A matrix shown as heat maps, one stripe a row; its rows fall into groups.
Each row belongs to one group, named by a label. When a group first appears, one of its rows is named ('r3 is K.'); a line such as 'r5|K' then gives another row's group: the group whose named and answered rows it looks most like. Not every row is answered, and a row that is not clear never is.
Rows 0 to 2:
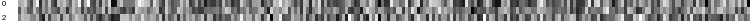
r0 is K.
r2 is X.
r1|K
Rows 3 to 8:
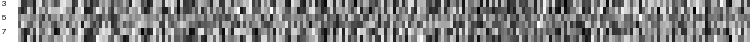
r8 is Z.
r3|Z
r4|Z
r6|K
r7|Z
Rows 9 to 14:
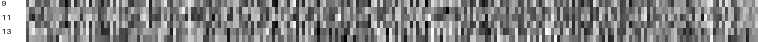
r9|K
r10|Z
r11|Z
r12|K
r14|X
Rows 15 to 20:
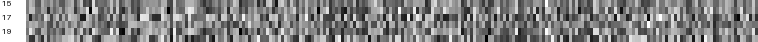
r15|K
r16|K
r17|Z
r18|X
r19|K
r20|Z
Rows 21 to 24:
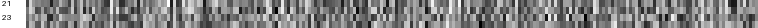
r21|X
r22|K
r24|K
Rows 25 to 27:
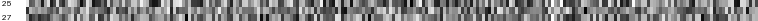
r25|Z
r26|X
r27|Z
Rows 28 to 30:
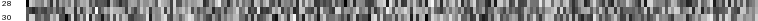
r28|X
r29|Z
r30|K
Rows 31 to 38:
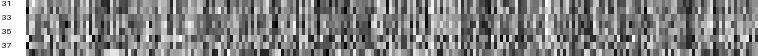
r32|X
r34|K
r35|K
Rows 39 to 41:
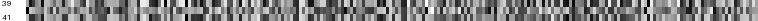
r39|Z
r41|Z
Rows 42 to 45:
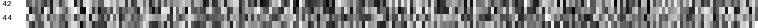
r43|Z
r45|Z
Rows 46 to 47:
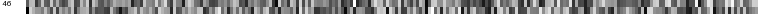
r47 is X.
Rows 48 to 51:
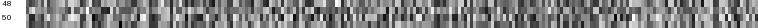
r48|Z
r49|X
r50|Z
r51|Z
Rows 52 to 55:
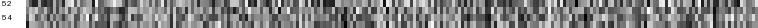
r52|Z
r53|X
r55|X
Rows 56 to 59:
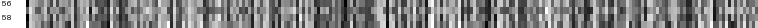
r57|K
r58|X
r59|X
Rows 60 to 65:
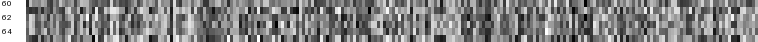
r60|X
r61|Z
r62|K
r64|K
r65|Z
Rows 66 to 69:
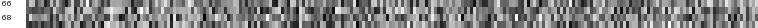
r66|K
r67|Z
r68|X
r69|Z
